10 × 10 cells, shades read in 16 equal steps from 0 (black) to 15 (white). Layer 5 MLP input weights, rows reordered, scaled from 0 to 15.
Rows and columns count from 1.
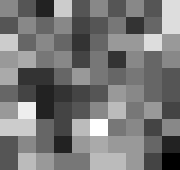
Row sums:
71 65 81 70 62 52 73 87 66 74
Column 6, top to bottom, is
8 5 6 7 7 5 8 15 10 11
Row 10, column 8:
9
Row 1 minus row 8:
-4 -7 -4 8 -6 -7 -2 0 1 5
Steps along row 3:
down up down down up up same up down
